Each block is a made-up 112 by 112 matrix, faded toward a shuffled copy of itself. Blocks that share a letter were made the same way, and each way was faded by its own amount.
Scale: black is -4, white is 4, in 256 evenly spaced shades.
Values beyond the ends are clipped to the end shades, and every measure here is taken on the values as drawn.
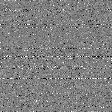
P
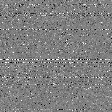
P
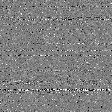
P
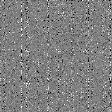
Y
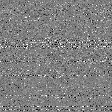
P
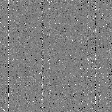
Y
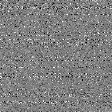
P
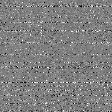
P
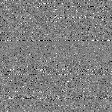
P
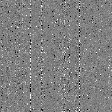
Y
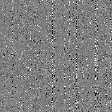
Y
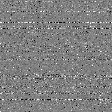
P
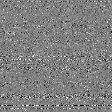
P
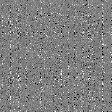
Y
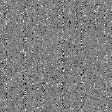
Y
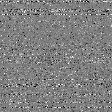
P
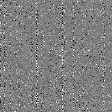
Y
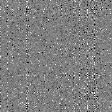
Y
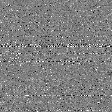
P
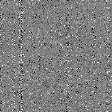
Y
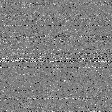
P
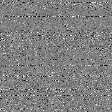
P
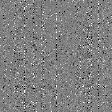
Y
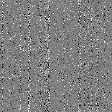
Y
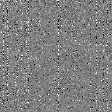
Y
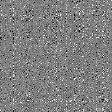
Y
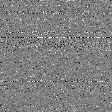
P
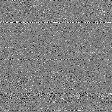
P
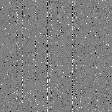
Y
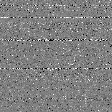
P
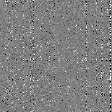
Y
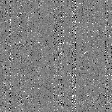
Y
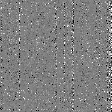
Y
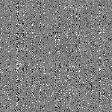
Y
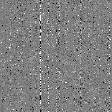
Y
